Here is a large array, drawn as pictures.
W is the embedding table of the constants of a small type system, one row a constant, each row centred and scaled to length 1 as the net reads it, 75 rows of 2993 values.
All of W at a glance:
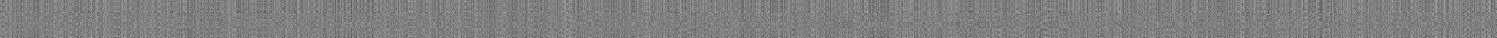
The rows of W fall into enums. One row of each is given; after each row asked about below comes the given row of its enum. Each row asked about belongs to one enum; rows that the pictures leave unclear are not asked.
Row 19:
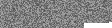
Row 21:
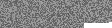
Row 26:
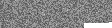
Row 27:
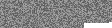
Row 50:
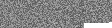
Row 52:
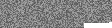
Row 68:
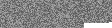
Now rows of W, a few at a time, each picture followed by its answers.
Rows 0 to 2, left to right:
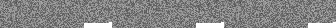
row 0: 21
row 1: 27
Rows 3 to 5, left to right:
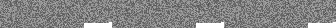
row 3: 21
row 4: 27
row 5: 21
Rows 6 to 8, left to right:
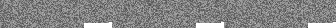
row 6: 26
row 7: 19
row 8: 26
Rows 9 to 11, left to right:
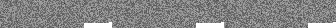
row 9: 21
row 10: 27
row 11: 26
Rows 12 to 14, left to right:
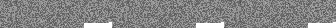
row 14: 21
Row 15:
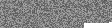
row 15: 27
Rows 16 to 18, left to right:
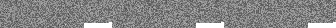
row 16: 21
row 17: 19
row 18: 27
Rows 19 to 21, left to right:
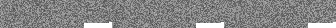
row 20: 26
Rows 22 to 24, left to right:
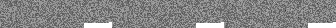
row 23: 21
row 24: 26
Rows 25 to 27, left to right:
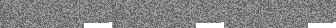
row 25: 26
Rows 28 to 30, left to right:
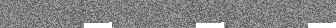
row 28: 50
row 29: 68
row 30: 26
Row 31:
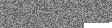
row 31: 27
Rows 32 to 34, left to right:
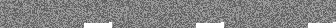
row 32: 27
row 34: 21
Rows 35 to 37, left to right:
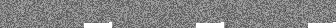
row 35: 52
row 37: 26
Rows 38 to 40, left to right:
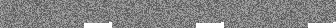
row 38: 19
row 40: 52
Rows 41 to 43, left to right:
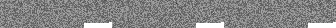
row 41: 27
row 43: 27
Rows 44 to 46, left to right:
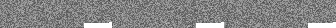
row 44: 52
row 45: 50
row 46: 26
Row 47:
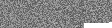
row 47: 50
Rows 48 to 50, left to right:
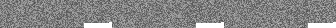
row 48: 52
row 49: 68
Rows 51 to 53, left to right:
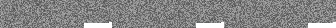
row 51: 19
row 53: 21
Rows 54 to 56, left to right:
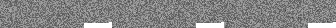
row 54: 21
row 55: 52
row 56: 26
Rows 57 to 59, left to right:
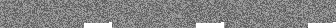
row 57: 27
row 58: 68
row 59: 26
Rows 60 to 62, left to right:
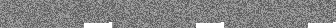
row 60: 68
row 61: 26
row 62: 27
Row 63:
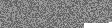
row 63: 21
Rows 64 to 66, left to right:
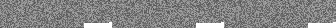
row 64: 52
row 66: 21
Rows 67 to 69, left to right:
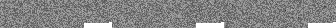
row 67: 27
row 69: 26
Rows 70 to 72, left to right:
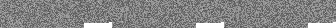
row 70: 68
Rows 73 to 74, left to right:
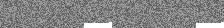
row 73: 21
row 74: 27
